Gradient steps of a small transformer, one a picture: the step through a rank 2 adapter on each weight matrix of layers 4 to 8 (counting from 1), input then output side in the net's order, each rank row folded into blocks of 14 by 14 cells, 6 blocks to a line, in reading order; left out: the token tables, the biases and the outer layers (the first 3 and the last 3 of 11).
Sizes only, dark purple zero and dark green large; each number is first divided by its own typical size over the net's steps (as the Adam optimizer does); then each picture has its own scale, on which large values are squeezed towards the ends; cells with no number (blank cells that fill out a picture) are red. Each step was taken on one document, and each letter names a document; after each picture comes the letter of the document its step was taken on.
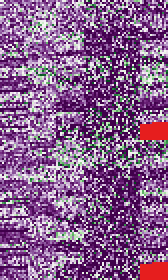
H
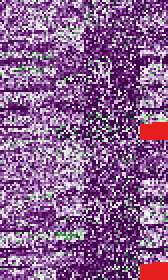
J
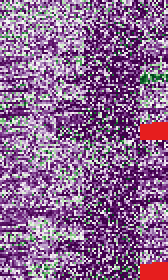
J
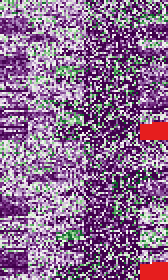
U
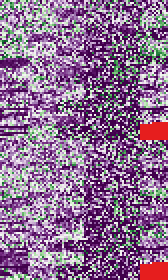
U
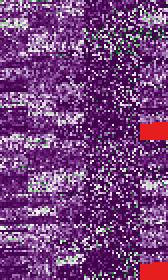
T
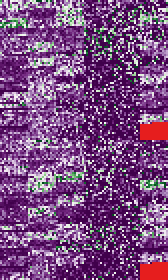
T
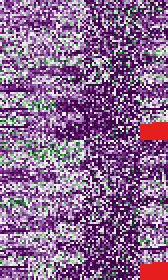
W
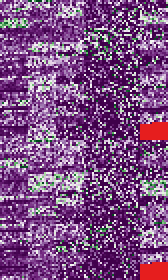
T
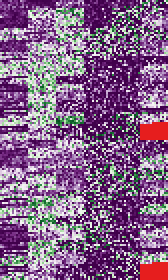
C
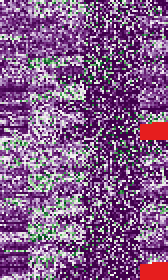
W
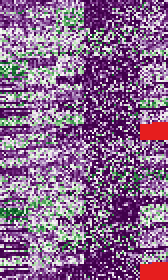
C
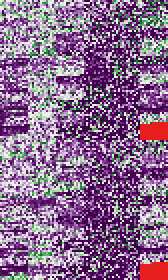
U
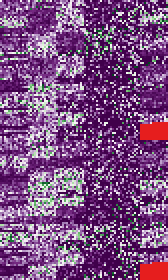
T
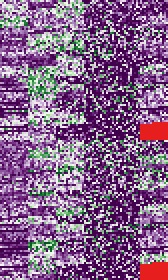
C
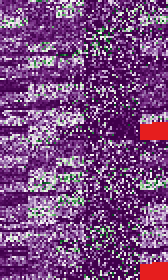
T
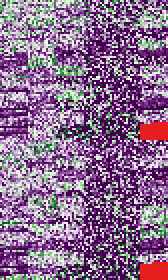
U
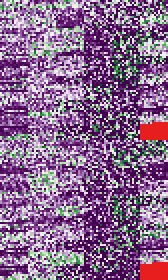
U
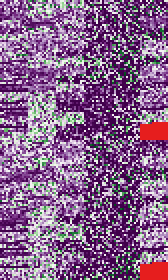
W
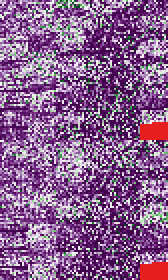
J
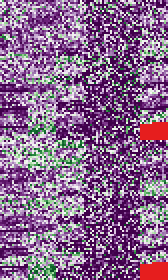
W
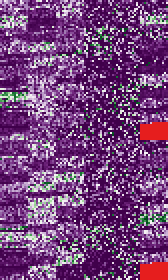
T
